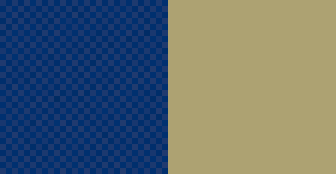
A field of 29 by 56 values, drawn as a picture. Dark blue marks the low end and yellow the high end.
It is made of 1 by 2 panels. Panel 1,1: very low, checkered, faint in contrast. Panel 1,2: high, flat.
